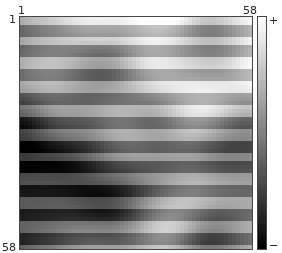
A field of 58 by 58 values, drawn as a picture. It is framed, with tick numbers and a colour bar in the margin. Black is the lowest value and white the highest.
The values follow a bell shape. Values rise toward the top right. No lone cell stands out from its neighbours. Overall the values sit about 50% of the way up the scale. Horizontal stripes repeat 10 times down the table.
